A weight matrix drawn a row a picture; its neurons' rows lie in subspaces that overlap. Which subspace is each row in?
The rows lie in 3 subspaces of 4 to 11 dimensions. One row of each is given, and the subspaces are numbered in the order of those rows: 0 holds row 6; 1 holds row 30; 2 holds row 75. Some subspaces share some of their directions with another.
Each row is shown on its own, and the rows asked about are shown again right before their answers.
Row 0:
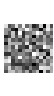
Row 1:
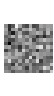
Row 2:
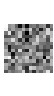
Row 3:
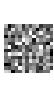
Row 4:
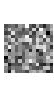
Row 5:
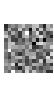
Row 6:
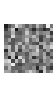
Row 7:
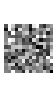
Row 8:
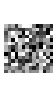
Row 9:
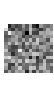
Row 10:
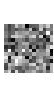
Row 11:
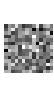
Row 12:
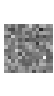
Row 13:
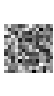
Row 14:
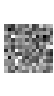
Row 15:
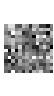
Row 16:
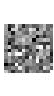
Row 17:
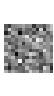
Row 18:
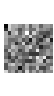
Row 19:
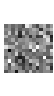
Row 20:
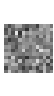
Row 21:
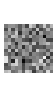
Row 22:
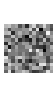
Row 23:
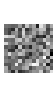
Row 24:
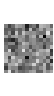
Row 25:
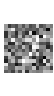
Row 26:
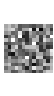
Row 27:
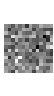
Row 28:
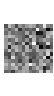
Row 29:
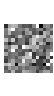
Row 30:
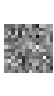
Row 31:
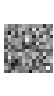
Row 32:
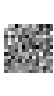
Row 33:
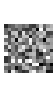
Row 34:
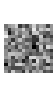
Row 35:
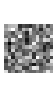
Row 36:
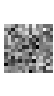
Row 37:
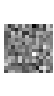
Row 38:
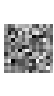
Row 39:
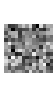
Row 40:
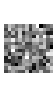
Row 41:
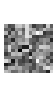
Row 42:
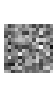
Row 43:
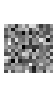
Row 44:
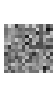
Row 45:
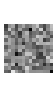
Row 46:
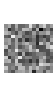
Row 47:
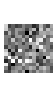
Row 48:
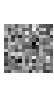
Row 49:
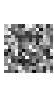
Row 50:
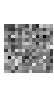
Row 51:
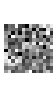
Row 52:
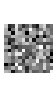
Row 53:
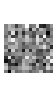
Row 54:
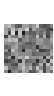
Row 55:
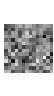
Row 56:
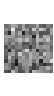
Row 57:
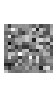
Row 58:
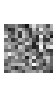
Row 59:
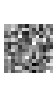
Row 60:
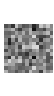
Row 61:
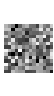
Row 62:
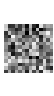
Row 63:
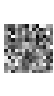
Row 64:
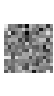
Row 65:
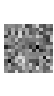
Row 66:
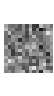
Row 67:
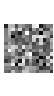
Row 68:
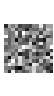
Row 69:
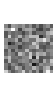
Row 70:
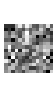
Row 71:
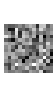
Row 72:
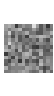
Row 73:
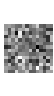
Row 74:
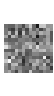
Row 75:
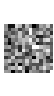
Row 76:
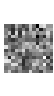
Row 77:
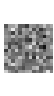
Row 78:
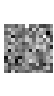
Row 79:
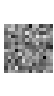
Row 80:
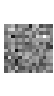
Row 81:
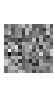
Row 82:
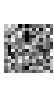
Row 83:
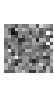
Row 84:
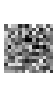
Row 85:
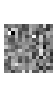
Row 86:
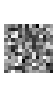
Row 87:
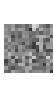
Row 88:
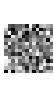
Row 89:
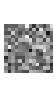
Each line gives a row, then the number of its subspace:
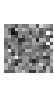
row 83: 0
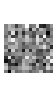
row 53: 1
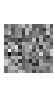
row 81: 0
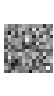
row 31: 0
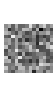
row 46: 1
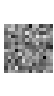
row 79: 1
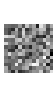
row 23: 0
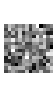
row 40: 2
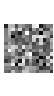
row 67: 0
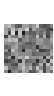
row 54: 1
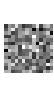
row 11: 0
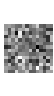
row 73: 1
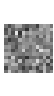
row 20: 1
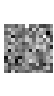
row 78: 1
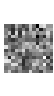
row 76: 1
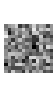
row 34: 0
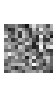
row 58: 2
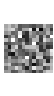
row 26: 2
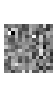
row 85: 0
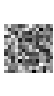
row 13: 1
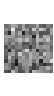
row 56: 0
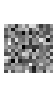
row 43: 2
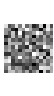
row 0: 0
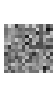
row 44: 0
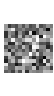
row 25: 0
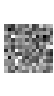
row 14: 1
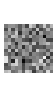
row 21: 2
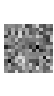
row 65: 1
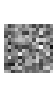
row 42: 2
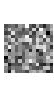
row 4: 1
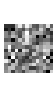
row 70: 2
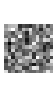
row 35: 2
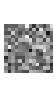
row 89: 1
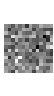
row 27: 1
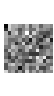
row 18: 2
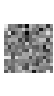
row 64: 2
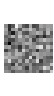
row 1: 0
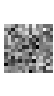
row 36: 0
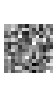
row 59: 2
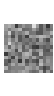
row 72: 0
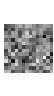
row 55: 2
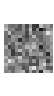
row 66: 2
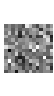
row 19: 1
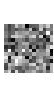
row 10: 1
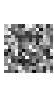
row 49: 1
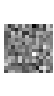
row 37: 0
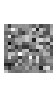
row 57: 2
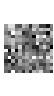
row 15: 0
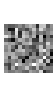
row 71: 0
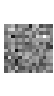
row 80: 1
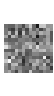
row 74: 1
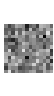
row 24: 1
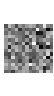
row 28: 0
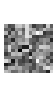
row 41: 0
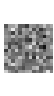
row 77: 2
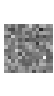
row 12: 1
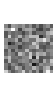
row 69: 2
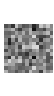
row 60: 2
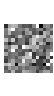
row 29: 0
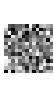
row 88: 2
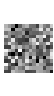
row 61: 0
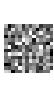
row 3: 0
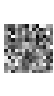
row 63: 1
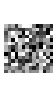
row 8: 0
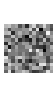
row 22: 1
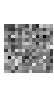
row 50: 1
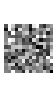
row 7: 0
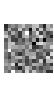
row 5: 0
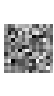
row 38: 0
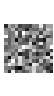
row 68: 2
